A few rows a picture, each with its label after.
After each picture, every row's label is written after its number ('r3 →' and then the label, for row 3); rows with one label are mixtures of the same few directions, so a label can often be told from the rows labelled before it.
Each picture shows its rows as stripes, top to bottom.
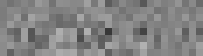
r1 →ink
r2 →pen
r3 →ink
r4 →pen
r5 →ink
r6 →ink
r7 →ink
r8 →pen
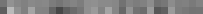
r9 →pen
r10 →pen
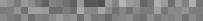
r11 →pen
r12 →ink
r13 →ink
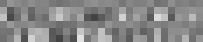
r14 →pen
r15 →pen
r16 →pen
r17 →pen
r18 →ink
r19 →ink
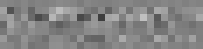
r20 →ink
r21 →pen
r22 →ink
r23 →pen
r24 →pen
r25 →pen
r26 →ink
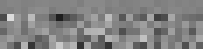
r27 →pen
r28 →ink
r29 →pen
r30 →ink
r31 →pen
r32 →ink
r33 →ink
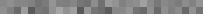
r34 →ink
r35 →ink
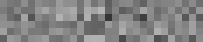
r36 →ink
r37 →pen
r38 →ink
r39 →pen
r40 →pen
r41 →pen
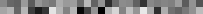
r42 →ink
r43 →ink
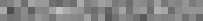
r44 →ink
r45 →pen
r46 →ink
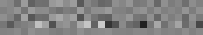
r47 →ink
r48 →ink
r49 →ink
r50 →ink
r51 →ink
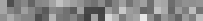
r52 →pen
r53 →pen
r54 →ink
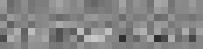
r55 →pen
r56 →pen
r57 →pen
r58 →pen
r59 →ink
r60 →pen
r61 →ink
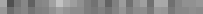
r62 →pen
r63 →pen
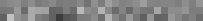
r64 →ink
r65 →ink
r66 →pen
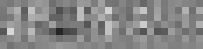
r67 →ink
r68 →ink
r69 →ink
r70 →ink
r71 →pen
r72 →ink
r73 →pen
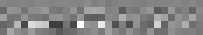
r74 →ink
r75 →pen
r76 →pen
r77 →ink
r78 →pen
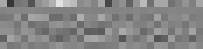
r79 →pen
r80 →pen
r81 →ink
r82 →ink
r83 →pen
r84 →pen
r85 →pen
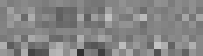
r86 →pen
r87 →pen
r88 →ink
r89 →pen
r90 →ink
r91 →ink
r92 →pen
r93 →ink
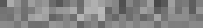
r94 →pen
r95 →pen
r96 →ink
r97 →ink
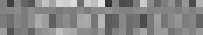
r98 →pen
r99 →ink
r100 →ink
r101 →ink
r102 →pen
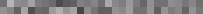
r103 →pen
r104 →ink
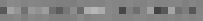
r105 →pen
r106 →pen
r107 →ink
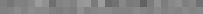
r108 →ink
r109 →ink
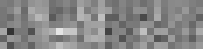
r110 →ink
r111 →ink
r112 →ink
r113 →pen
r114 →pen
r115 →pen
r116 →pen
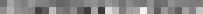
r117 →pen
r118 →ink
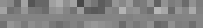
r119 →ink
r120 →pen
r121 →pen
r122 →pen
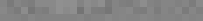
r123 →pen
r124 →ink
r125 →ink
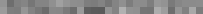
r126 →pen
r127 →pen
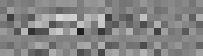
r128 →pen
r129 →pen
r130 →pen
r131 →ink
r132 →ink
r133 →ink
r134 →ink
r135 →ink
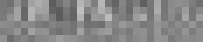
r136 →ink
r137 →ink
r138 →ink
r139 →pen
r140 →ink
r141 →pen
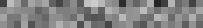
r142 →pen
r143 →ink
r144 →pen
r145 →ink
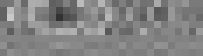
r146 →ink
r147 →pen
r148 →pen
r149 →ink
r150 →pen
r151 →pen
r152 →pen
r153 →pen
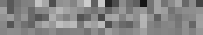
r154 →ink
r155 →pen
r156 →ink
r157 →pen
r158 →ink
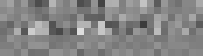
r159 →ink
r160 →ink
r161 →pen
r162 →ink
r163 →ink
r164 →pen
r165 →ink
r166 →ink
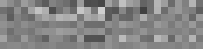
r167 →pen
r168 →ink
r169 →pen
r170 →pen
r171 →pen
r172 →pen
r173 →ink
